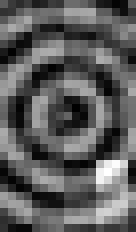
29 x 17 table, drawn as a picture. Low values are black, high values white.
Concentric rings centre on the centre. The ninth with the highest average is the bottom right. An odd patch, higher than its surroundings, sits in the bottom right.
